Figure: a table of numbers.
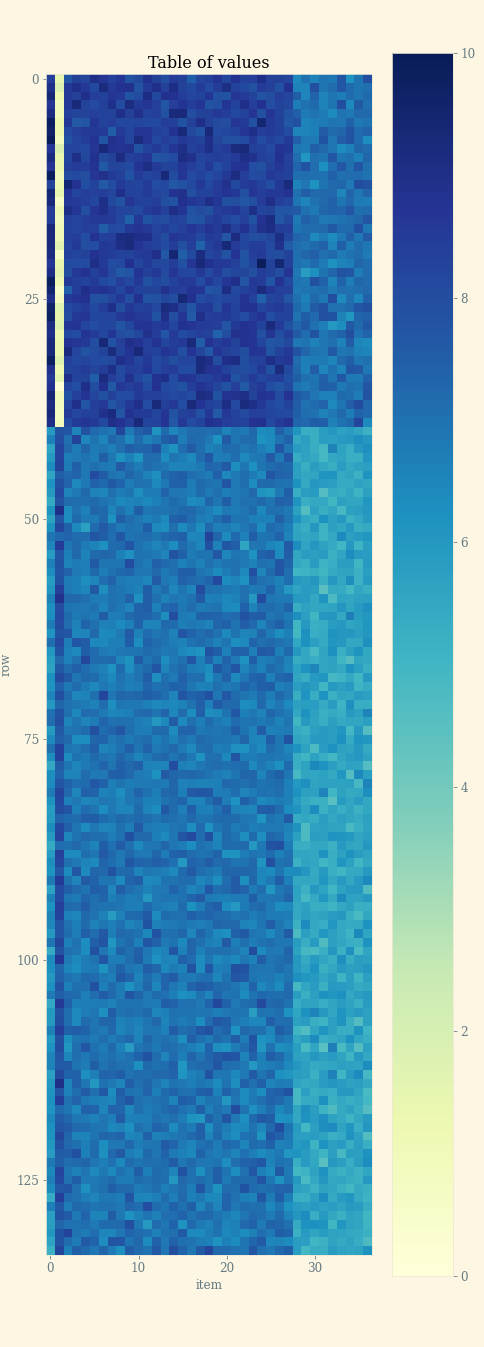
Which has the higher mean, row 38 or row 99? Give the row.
38
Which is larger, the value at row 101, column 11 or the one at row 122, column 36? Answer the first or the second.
the first
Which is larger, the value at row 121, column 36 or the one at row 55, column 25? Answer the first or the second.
the second
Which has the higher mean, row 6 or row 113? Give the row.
6
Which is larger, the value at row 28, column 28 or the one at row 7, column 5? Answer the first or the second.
the second
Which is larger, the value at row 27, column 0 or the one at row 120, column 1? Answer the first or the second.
the first
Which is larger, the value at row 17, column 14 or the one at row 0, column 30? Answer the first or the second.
the first
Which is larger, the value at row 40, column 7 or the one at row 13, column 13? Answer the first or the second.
the second
